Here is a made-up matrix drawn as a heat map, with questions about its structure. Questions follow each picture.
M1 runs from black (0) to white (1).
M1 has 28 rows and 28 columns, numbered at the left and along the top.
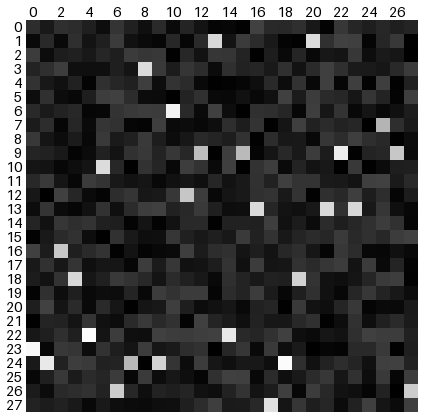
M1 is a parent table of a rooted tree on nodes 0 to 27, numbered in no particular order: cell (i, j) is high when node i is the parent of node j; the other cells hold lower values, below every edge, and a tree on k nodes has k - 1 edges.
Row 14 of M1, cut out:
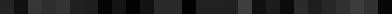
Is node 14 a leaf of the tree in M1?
yes
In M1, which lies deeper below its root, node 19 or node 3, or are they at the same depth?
the same depth
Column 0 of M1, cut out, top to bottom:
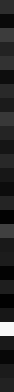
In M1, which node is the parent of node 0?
23
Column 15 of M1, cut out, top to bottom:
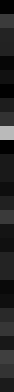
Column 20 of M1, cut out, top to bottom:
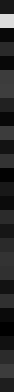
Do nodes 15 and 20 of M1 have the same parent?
no
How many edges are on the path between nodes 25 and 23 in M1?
5
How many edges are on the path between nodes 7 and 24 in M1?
1
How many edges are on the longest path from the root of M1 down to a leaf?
5
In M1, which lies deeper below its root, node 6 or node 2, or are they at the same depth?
node 2
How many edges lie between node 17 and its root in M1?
4
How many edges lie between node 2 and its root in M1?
4
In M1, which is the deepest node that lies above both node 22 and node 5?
9
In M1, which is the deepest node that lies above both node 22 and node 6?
9
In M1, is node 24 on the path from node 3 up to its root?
yes
